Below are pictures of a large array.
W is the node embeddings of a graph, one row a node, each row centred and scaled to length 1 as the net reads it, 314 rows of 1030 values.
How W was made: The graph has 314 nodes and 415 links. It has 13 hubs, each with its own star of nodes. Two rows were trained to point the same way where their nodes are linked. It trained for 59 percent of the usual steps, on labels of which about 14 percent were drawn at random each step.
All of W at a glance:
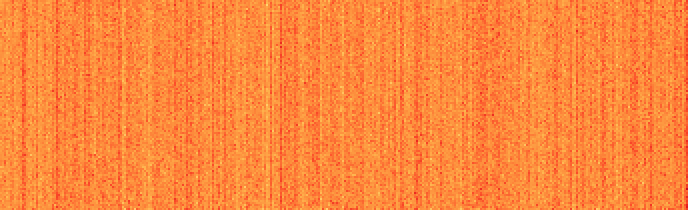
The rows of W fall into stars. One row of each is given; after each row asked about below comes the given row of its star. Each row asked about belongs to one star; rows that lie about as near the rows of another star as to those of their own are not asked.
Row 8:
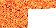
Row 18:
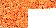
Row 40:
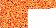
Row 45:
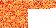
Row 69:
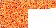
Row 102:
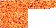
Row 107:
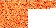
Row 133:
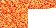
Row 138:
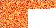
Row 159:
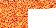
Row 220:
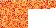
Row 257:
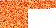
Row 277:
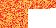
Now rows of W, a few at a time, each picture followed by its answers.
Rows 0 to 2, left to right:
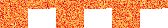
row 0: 69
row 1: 220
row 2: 138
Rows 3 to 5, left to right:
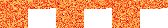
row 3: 8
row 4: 40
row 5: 138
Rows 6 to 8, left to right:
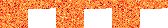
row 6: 133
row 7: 220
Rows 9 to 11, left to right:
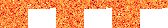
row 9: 257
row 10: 257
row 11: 45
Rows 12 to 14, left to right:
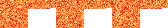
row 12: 45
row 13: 159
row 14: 69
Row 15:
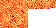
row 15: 277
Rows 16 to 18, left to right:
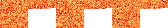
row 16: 102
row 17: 133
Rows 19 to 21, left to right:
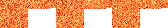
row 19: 107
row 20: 133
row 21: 138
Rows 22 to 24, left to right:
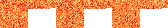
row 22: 102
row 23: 107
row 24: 277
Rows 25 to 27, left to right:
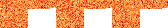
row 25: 220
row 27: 45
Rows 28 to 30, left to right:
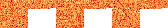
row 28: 18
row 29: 18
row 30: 220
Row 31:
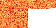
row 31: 8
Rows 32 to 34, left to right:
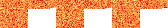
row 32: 220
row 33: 40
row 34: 102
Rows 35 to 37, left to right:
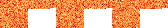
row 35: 40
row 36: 138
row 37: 277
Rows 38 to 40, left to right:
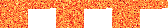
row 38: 102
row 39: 257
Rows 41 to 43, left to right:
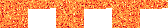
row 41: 69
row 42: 107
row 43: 107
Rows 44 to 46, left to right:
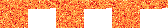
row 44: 45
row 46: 220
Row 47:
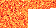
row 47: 133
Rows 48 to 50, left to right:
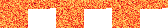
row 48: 40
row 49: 18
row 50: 257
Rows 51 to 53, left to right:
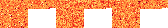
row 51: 159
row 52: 257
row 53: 138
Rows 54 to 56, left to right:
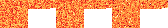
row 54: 257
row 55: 40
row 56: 18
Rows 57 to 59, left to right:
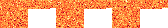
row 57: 40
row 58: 107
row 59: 18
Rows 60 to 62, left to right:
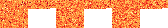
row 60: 45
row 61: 277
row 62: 138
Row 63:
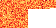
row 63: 18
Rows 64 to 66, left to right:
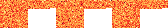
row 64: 159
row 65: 8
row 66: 45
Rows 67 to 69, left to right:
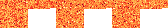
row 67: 257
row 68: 138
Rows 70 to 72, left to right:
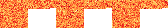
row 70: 159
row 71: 18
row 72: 45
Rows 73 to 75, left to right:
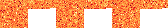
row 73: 69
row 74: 277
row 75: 159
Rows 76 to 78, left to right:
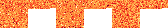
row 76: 138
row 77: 133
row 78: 133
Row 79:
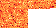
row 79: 277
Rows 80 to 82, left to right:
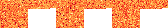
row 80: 45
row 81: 69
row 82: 220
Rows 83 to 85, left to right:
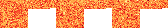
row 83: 159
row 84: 18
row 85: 133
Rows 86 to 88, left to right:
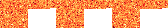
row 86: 69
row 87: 107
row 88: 69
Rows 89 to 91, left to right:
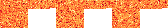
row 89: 277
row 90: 45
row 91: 277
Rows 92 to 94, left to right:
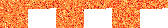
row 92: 133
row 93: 220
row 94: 220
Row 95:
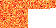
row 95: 277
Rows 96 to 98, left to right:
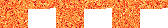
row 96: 220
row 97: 45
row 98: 257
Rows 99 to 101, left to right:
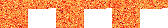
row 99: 18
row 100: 102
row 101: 159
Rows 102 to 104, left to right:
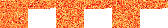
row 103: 107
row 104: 107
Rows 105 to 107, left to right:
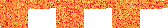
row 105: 8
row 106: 45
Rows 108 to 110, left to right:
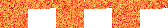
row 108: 159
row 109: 102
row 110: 159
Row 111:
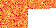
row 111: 138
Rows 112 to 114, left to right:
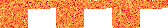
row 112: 45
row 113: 8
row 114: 8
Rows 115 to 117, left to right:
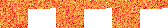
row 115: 45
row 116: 8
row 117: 257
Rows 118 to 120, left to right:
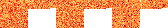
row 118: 69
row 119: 40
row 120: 133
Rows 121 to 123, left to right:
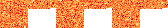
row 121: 69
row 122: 220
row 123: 40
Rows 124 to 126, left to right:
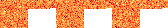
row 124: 102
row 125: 8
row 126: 107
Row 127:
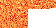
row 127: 8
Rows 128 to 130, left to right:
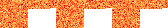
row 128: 45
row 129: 159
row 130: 220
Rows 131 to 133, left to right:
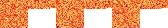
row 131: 138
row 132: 18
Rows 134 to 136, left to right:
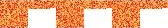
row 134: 107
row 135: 45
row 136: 138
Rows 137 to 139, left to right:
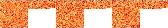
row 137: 102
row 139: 18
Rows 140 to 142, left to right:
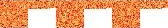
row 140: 107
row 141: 277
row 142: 220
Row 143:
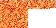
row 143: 138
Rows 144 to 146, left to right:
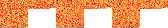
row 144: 107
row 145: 18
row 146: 220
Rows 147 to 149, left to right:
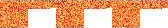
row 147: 69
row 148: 220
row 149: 138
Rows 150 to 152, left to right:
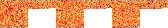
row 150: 18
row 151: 102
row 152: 69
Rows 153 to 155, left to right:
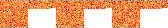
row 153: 45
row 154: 8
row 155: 8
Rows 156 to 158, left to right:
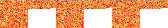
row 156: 220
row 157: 220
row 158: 138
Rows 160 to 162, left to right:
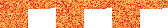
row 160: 138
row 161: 133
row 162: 45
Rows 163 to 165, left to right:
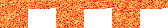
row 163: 107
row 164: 220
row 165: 277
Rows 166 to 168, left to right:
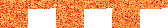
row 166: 107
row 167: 277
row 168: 40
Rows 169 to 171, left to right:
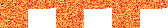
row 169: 102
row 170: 107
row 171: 107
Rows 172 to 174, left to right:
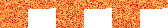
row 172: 8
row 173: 107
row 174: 69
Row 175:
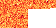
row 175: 257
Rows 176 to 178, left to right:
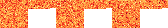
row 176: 220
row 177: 277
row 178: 45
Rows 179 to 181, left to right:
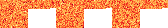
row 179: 102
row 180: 138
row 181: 138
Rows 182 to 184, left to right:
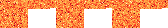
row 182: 138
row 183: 257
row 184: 40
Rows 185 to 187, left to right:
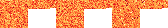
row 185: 69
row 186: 18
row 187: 159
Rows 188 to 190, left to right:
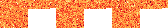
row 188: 40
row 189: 277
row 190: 45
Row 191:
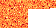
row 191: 159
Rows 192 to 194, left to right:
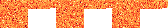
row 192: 18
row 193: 40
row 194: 18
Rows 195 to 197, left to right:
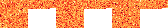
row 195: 107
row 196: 40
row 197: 133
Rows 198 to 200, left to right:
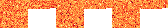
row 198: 40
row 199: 138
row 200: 69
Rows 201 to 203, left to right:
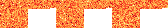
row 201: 107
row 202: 277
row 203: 257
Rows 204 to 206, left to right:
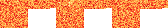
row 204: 8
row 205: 18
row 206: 220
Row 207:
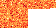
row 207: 107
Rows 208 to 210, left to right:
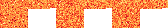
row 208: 18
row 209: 40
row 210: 138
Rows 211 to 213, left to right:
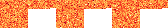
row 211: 69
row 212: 102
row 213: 102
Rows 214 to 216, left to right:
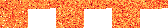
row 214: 220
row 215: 220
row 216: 8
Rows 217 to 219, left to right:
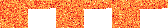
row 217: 8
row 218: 18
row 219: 18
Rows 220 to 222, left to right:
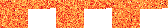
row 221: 8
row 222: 40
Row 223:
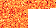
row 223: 45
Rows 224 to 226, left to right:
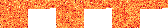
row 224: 8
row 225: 8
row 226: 133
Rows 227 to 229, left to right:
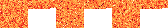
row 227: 277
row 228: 159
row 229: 107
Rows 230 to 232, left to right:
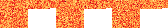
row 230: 159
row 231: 159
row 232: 45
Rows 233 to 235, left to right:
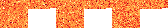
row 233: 138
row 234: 69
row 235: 40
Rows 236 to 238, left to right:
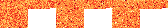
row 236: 18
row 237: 159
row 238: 18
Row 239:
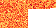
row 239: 107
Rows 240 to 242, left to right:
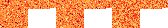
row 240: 8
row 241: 257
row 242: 257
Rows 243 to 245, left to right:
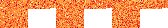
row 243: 102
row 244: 257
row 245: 40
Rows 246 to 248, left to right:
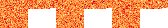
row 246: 102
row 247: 45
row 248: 257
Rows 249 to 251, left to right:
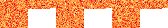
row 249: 220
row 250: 8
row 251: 277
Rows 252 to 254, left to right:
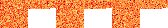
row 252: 45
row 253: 107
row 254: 159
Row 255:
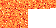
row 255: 220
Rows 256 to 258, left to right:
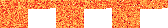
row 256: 107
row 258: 8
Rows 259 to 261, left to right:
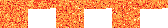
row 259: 69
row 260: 69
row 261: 69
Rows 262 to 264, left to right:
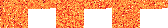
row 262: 138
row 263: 133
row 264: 159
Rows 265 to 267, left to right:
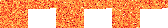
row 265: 257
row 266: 138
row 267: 159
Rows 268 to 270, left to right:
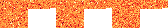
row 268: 138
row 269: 8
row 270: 257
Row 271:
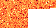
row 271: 257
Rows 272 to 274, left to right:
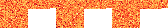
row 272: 220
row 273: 138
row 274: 18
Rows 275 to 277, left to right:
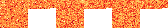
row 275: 107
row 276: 69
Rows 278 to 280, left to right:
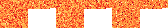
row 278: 138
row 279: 40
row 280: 102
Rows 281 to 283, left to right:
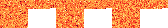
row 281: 8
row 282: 133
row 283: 102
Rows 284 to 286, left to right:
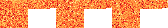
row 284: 45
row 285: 40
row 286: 107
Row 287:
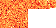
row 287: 18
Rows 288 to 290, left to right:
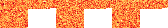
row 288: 277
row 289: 277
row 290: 18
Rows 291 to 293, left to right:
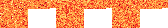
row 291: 107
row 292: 69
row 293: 133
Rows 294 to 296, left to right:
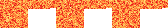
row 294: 277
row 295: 257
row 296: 257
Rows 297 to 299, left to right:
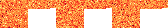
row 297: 220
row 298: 257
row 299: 133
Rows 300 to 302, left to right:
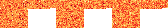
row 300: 107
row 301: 45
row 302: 107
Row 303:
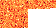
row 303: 45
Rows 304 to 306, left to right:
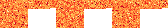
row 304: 45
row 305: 45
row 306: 69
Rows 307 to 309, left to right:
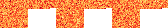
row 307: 159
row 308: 159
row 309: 133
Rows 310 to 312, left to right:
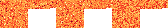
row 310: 220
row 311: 133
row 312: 102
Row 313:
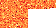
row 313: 102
